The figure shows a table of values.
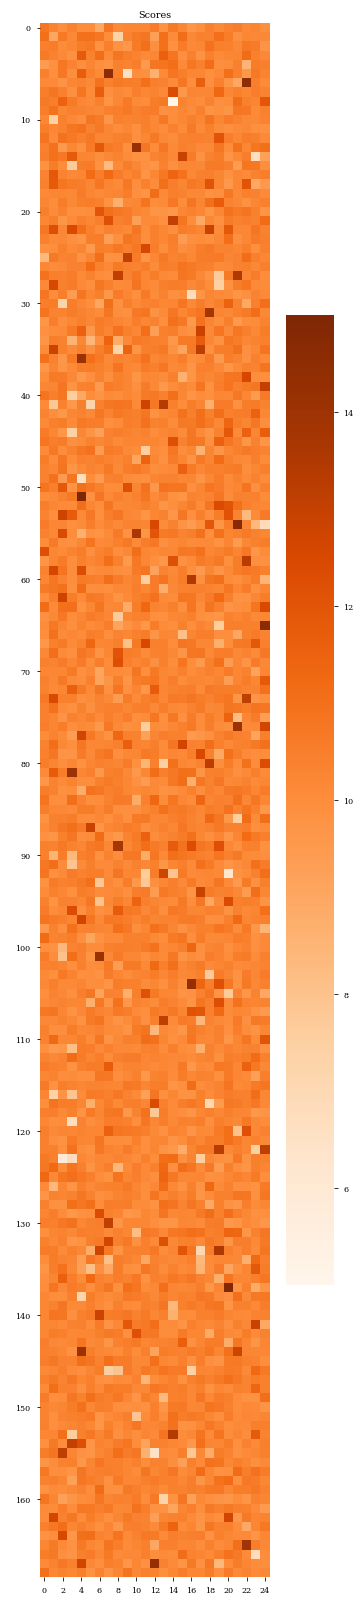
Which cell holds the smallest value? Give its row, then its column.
8, 14
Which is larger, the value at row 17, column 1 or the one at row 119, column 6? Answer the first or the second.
the first
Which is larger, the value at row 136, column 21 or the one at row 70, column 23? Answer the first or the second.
the first
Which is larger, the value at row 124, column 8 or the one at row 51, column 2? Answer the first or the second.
the second
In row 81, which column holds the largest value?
3
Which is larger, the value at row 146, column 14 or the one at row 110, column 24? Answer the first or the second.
the second
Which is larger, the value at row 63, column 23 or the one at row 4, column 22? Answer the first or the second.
the first
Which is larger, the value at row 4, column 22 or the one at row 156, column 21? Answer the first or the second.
the second
